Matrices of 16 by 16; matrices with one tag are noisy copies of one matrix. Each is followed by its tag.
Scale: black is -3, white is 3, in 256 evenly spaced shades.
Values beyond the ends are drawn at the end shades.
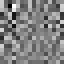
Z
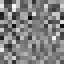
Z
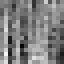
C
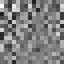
Z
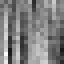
C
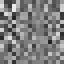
Z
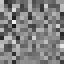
Z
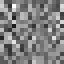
Z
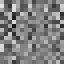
Z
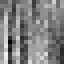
C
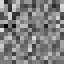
Z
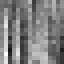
C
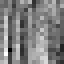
C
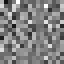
Z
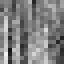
C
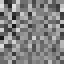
Z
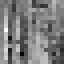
C
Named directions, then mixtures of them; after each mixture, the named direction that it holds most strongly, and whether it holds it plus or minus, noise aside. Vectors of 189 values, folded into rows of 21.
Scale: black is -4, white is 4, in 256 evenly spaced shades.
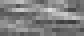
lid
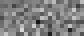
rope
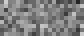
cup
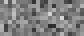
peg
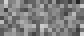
cup, plus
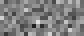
rope, minus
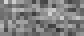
peg, plus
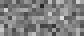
cup, minus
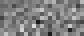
rope, plus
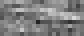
lid, plus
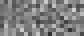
rope, plus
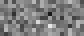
peg, minus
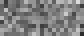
cup, minus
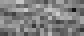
lid, plus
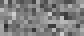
peg, plus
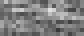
lid, plus
